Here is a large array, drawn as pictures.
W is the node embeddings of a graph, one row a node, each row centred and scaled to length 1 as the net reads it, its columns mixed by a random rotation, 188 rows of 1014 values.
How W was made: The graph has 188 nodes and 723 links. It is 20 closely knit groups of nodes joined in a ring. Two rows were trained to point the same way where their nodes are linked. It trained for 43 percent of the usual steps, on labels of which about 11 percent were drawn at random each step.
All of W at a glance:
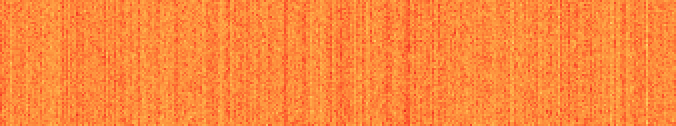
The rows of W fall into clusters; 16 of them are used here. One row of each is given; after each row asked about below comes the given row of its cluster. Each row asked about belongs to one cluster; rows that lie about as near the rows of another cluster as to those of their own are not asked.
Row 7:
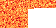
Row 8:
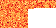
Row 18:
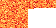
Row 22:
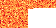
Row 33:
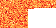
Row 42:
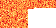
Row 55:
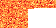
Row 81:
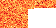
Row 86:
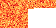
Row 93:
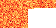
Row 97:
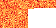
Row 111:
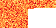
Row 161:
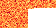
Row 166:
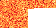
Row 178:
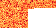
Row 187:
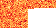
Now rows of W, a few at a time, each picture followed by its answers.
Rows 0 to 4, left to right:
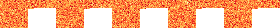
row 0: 161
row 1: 111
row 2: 18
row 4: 42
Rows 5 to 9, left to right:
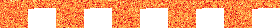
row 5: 33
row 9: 86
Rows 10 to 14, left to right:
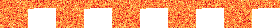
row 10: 166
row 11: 81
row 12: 97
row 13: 81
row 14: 187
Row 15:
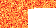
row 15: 42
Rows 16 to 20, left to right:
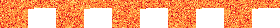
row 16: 42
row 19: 22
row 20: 97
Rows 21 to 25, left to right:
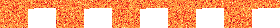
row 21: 18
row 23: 178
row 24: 166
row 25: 7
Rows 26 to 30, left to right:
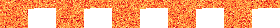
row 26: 7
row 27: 97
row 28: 81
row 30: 166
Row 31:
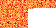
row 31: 8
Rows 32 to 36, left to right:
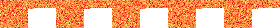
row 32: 22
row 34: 55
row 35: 178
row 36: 178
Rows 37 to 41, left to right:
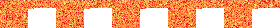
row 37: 86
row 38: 8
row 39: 33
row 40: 7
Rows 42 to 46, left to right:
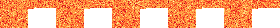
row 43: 97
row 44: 93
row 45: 42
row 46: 97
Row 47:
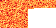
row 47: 178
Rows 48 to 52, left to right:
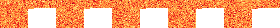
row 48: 8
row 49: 42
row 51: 187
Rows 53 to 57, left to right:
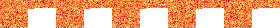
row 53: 166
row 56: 18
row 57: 86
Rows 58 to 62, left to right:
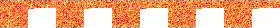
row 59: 8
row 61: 178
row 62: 178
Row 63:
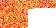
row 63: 93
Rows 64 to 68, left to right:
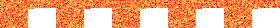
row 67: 187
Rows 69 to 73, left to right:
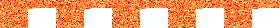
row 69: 178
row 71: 42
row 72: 166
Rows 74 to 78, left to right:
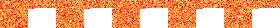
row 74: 7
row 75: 166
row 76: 55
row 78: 97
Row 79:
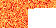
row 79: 111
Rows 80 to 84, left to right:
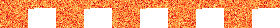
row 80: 86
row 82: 111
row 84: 81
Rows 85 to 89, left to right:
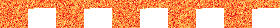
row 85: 86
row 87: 161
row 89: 86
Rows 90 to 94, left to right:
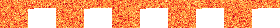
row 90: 187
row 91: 161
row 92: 7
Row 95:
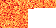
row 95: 86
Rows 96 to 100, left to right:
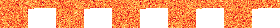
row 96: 93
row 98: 166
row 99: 97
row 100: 166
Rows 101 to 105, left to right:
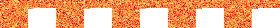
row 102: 161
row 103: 8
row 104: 178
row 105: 187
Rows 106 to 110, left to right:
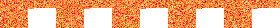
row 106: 42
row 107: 111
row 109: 18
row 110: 166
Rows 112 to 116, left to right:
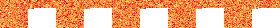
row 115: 55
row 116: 81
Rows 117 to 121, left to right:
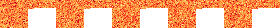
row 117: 178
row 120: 8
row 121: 86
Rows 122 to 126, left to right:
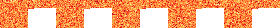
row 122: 33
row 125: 55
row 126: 111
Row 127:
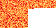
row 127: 7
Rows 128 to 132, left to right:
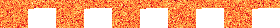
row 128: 8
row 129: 97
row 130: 111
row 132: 111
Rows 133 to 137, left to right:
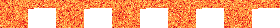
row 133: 86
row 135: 86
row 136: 93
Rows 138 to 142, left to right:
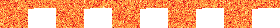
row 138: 178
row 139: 161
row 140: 86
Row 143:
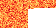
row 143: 93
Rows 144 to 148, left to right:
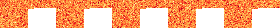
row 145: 81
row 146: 93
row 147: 42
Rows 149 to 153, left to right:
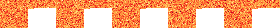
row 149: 161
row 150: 97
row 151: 111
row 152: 18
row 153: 161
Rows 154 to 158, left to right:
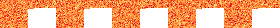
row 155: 42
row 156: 8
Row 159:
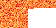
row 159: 22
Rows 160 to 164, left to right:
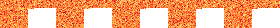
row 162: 33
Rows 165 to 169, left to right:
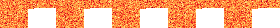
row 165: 18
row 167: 166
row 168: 18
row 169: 166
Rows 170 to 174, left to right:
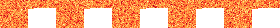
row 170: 161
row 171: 93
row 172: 81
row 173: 18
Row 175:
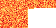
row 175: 42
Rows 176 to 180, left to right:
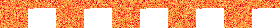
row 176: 22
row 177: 55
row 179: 97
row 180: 22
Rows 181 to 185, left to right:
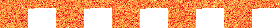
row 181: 97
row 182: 178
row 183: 187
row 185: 33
